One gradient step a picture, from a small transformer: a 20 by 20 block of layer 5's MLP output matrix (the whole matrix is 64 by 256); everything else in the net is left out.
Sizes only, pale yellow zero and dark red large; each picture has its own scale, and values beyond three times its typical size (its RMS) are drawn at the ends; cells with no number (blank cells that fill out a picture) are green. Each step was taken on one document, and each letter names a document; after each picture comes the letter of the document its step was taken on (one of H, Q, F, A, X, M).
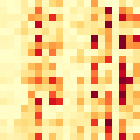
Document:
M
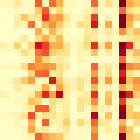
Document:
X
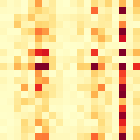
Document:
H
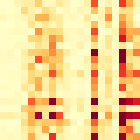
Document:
M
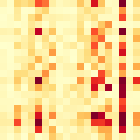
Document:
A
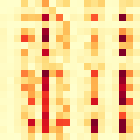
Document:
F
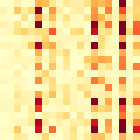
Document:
A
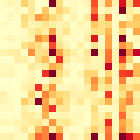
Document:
M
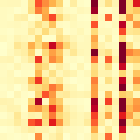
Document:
M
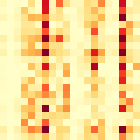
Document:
F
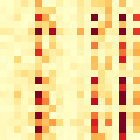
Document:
A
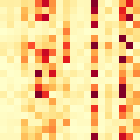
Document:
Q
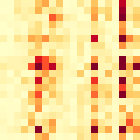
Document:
X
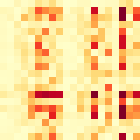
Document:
X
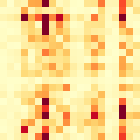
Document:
F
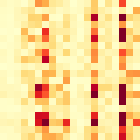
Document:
F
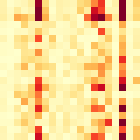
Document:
H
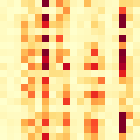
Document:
F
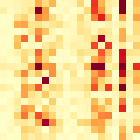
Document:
H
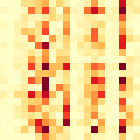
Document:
F
